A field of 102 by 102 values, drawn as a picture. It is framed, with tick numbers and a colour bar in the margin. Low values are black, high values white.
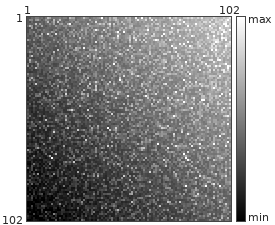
Grain: fine. Slope: up to the top right. Mirror symmetry: none. Ninth with the highest average: top right. Histogram: bell-shaped. Odd rows or columns: none. Average level on the scale: 40%.
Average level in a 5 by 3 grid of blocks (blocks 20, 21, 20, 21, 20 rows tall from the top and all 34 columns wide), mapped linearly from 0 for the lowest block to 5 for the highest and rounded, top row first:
345
234
134
123
012
